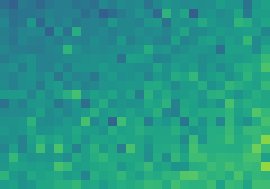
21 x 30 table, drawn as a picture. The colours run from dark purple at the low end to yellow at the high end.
Slope: up to the bottom right. Odd rows or columns: none. Ninth with the lowest average: top left. Ninth with the highest average: bottom right.
